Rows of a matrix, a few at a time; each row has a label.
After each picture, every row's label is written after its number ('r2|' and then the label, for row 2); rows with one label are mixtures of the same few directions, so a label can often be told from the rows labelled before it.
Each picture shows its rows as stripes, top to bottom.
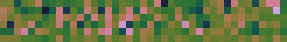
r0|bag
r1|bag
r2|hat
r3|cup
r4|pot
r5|bag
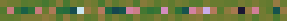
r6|bag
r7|cup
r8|bag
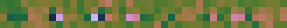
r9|pot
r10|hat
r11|hat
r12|bag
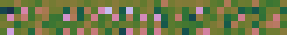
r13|bag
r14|pot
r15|cup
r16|bag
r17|cup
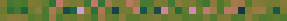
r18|hat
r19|cup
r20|hat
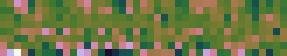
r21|pot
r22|pot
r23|bag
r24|bag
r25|bag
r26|pot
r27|hat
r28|pot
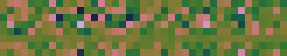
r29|hat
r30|cup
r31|hat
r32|cup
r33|pot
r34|hat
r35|hat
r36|cup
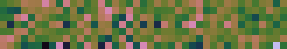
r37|bag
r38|pot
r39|pot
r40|cup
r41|pot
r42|pot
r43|bag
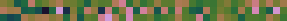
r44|pot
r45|bag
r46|pot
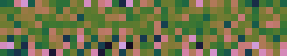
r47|pot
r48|bag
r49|cup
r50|bag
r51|hat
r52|cup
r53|pot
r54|hat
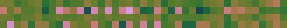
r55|bag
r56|hat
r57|bag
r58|cup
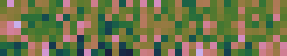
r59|cup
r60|cup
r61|bag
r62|pot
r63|pot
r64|cup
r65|hat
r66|hat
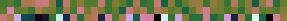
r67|bag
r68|cup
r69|bag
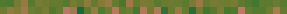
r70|pot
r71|cup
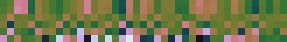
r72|pot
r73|pot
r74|cup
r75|cup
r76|cup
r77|hat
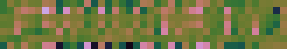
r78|hat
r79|bag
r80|bag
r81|bag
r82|bag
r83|pot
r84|hat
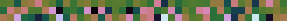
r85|bag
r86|hat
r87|bag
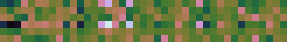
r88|pot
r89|cup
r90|pot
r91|pot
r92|pot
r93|bag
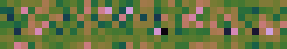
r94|hat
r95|pot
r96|cup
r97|hat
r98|bag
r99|bag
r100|pot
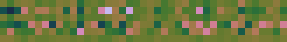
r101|cup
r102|pot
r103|cup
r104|hat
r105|cup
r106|pot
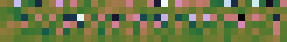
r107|bag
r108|pot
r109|cup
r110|cup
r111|bag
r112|bag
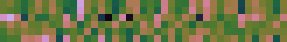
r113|cup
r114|cup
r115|pot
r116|cup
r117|hat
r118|bag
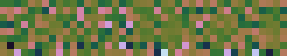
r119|hat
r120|hat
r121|cup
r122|pot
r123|pot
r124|hat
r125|cup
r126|bag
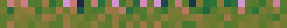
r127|cup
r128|cup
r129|bag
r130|cup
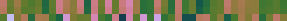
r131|hat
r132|hat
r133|cup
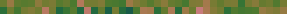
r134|cup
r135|hat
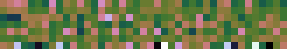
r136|hat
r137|hat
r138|pot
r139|hat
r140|cup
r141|hat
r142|bag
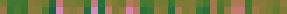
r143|hat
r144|hat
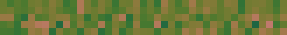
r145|cup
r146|cup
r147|pot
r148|bag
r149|hat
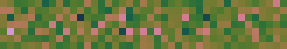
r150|bag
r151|pot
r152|cup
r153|hat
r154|cup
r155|bag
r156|hat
